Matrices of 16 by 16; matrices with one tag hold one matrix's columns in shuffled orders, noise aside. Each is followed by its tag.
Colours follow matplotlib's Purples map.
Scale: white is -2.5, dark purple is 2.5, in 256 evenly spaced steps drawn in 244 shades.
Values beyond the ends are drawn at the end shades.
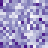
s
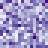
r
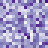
r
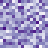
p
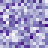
r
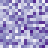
p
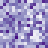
r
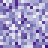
s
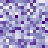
p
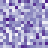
r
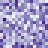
s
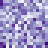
s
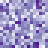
s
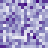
r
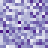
p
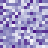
p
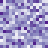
p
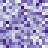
p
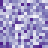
s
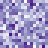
s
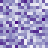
p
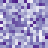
r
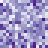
s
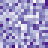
s
